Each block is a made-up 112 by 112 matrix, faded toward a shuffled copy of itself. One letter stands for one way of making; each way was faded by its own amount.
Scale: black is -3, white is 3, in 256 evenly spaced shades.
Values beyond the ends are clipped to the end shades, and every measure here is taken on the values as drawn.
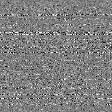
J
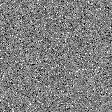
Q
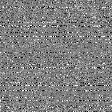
J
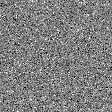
Q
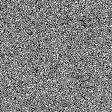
Q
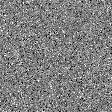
Q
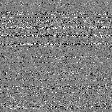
J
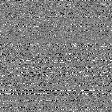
J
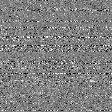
J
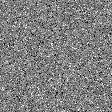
Q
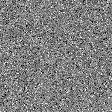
Q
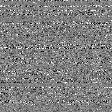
J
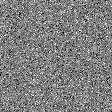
Q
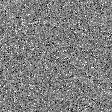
Q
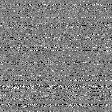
J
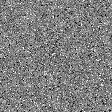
Q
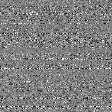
J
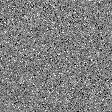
Q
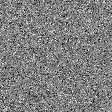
Q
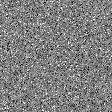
Q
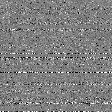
J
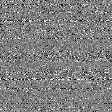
J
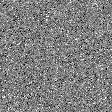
Q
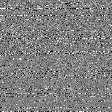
J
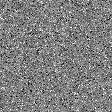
Q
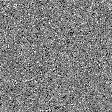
Q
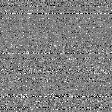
J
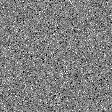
Q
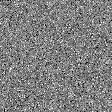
Q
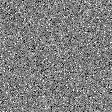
Q
